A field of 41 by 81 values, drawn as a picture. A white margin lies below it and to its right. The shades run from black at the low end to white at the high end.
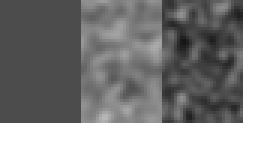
It is made of 1 by 3 panels. Panel 1,1: low, flat. Panel 1,2: middling, blotchy. Panel 1,3: low, blotchy.
